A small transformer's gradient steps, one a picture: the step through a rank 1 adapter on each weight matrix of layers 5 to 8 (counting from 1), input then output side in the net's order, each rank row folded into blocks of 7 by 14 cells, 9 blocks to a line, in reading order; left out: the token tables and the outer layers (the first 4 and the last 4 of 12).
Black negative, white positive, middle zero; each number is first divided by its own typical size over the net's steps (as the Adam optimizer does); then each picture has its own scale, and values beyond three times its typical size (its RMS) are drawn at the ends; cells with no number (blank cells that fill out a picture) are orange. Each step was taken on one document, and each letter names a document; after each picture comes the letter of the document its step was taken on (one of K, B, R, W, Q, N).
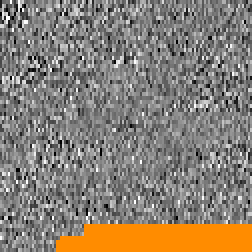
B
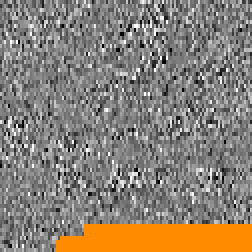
B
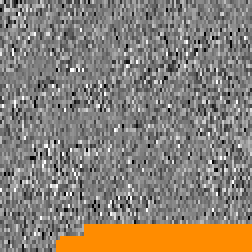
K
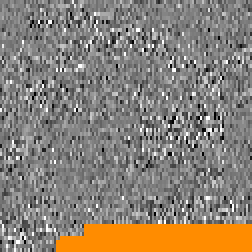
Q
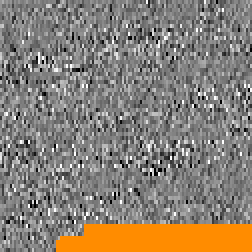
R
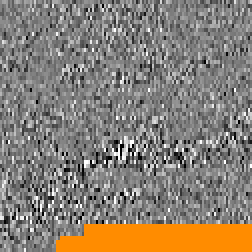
R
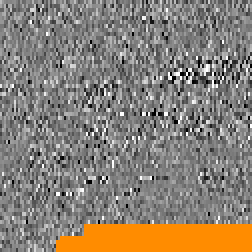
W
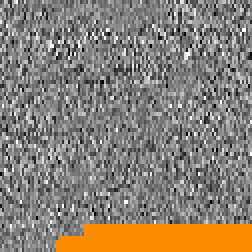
B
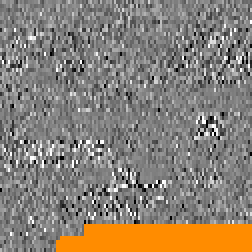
K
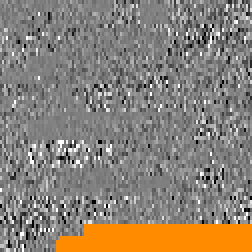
K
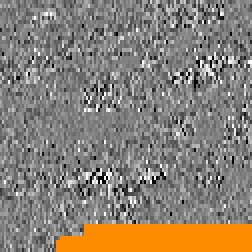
W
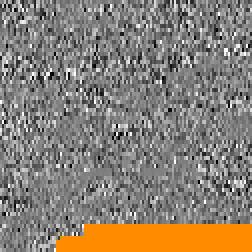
B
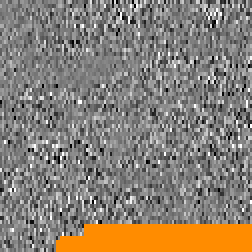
W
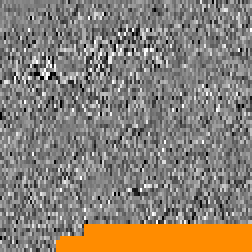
R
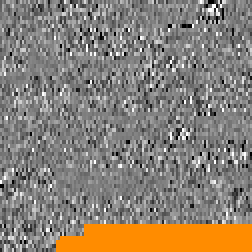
Q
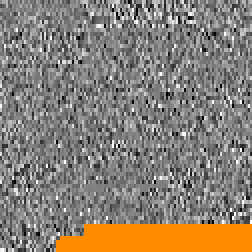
B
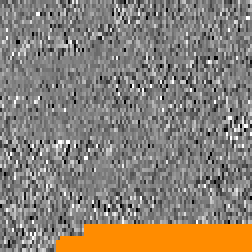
K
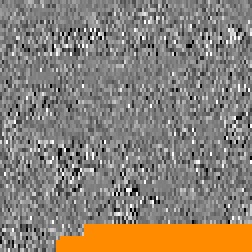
Q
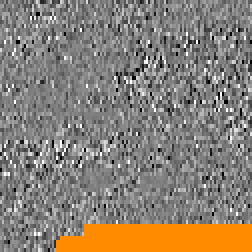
K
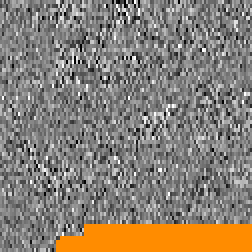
B
